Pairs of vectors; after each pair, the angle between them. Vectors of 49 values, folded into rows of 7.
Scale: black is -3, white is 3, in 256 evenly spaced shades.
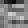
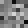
partly aligned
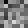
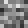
partly opposed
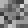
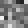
partly aligned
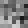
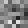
partly aligned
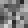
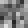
nearly parallel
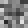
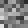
orthogonal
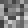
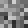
partly opposed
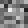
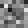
nearly opposite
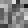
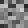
partly aligned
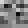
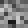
partly opposed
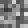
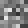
partly opposed
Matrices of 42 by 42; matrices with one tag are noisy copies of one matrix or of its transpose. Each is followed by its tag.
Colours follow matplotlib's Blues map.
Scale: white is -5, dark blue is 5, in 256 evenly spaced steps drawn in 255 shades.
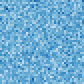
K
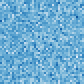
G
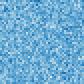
K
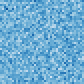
K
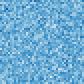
K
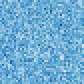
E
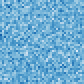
K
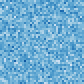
E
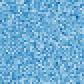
G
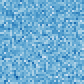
G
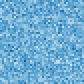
E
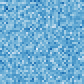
K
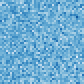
G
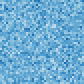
K
